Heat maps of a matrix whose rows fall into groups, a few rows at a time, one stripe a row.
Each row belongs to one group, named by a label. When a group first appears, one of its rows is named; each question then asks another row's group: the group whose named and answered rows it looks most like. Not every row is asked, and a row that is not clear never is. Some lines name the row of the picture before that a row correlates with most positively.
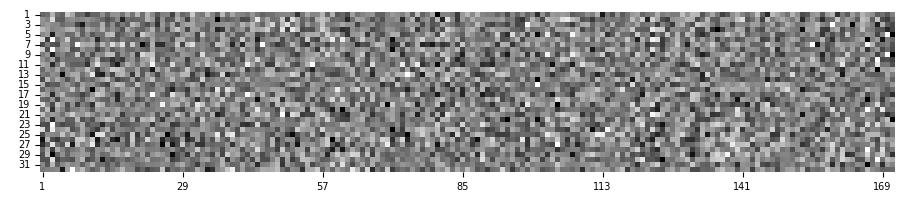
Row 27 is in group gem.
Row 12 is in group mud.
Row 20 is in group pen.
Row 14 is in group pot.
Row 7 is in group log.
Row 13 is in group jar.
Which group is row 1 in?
gem
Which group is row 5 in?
pot
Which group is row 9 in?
pot
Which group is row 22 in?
pot
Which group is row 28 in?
pen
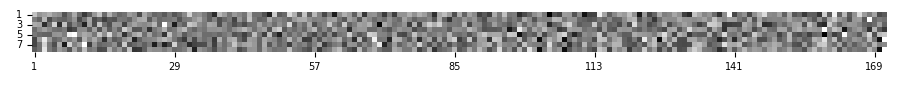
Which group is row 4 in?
log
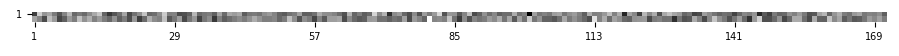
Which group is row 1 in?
pot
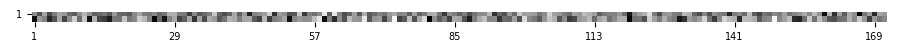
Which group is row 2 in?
gem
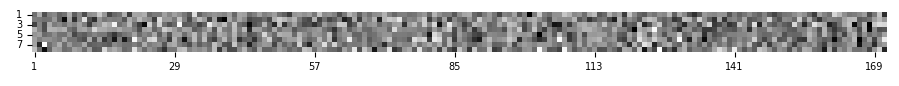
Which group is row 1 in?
pot
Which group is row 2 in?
jar
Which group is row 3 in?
mud
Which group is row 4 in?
mud
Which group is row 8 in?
pot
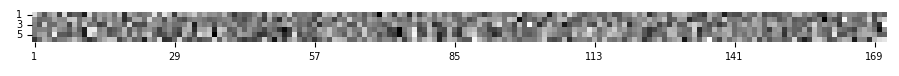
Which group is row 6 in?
mud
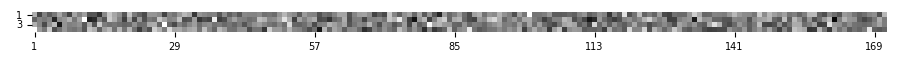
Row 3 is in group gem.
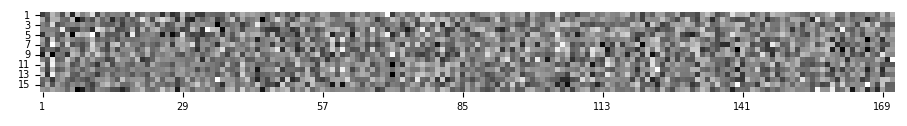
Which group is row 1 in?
gem
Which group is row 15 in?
pen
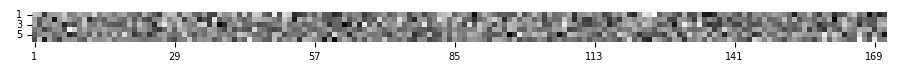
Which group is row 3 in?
jar
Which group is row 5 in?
log
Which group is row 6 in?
pen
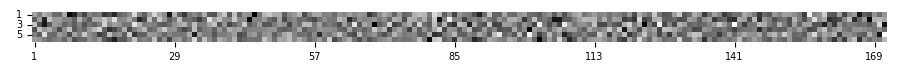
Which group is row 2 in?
mud
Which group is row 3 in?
pot
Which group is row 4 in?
pot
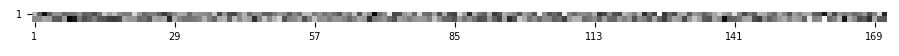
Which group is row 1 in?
pot
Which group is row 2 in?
log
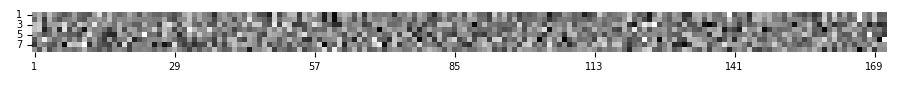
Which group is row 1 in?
pen
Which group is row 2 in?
pen
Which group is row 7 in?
gem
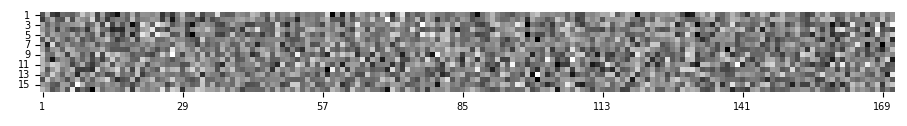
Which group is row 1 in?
gem
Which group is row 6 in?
pot
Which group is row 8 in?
jar
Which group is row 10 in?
pot
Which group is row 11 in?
pen
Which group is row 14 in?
pot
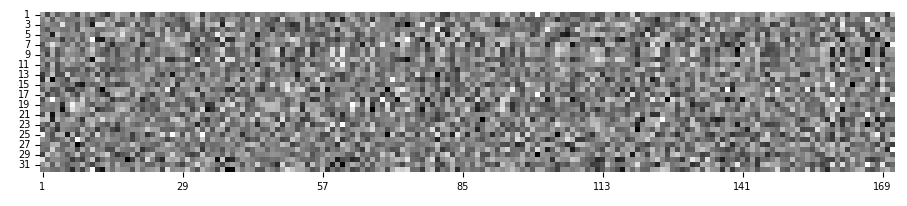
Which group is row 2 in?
pen
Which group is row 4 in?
log
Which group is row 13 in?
gem
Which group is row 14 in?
pen
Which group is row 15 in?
log
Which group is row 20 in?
jar
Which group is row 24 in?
gem
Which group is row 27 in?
log
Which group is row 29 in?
pot
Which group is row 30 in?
jar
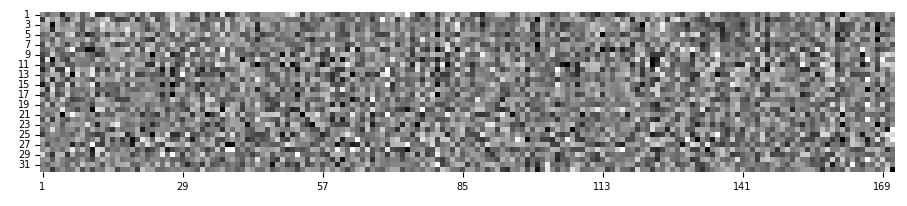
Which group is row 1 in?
jar
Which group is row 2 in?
pot
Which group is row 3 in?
mud
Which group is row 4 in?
mud
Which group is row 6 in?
mud
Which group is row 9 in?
mud
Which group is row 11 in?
mud
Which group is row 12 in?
gem
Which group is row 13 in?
gem
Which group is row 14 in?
pen
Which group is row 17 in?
gem
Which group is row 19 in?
pen
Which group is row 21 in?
jar
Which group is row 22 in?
pen
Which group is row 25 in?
mud
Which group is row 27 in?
jar
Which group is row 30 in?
pen
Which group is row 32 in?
pot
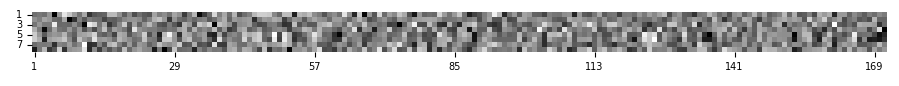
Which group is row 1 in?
jar
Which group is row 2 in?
log
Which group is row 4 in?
pot
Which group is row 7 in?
jar
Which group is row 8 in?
gem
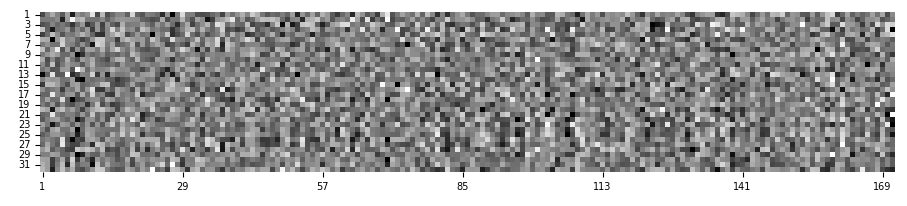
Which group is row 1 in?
gem
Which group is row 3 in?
mud
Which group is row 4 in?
pot
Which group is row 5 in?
mud
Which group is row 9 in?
log
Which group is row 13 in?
gem
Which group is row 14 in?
log
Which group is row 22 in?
log
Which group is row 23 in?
pot
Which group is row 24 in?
log
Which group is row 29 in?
log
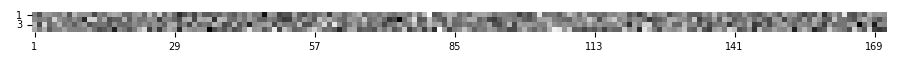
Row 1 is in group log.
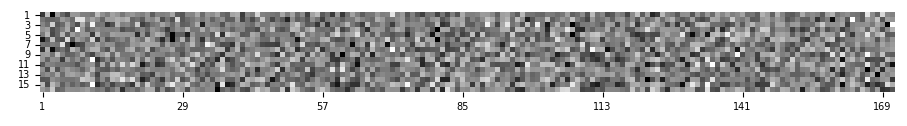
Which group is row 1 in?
pen
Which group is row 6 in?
gem
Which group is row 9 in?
pen
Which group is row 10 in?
jar
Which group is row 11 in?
log
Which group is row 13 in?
mud
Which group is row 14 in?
log
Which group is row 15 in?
jar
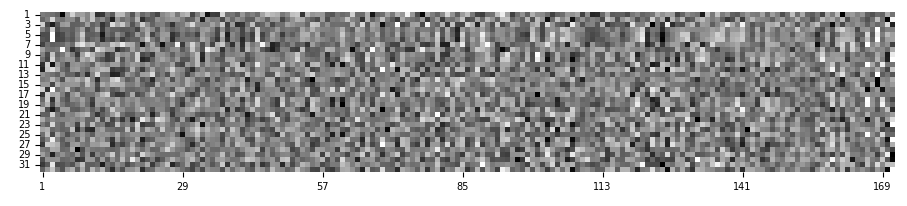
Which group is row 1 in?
jar
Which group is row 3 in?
pot
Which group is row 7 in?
log
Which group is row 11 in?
pen
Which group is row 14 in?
mud
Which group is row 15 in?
mud
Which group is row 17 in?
pot
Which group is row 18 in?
pen
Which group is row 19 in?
pen
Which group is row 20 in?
pot
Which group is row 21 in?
mud
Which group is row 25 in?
pen
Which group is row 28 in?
log
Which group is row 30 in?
log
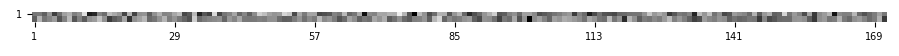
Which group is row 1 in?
jar
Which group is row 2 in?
pot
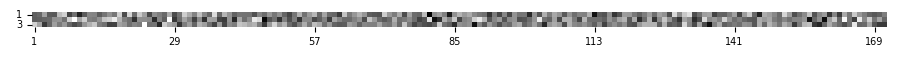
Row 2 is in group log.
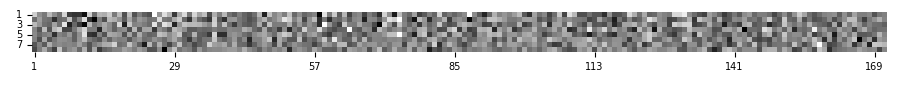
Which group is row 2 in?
jar
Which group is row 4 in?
gem
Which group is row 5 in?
jar
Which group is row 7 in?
mud
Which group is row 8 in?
gem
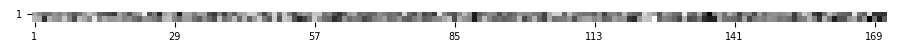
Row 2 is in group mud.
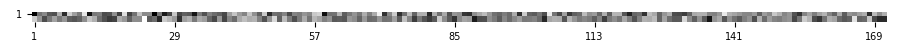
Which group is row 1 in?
gem
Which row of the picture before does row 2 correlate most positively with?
1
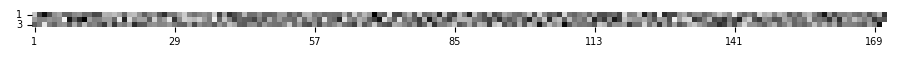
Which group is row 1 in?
pot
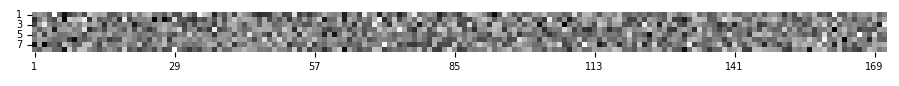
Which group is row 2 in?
gem
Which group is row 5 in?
pen
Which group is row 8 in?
gem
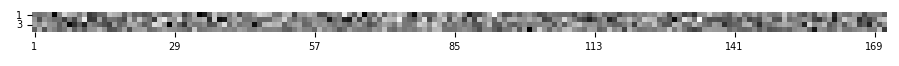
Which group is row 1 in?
jar
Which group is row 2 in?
jar
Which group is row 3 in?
log
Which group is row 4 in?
pot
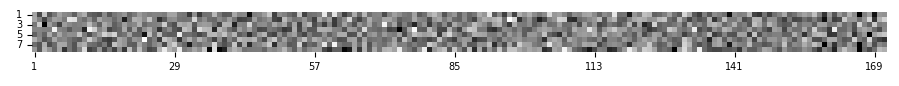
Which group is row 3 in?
pen
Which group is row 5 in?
mud
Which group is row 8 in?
jar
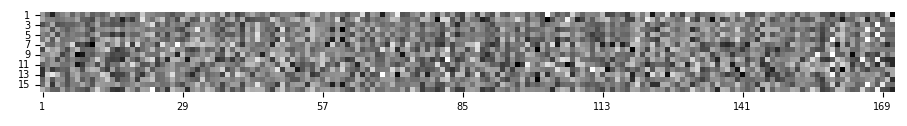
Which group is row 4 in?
pen
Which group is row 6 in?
pen
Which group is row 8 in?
pot
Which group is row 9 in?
log
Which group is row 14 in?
pot
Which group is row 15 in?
pen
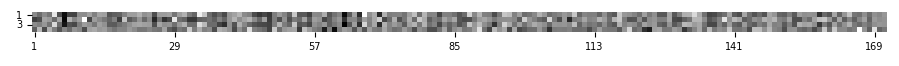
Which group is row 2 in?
gem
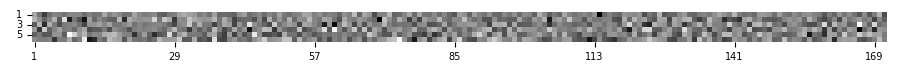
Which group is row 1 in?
pot
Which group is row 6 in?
jar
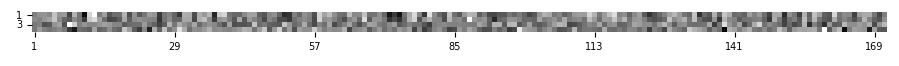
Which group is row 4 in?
log
